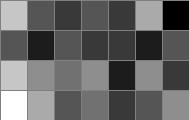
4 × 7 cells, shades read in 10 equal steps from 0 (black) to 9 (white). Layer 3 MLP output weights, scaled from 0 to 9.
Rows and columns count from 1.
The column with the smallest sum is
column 5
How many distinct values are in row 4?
6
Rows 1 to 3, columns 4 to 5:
3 2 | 2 2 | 5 1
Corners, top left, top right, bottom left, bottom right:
7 0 9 5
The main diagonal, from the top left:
7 1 4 4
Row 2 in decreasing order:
3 3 3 2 2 1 1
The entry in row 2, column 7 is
3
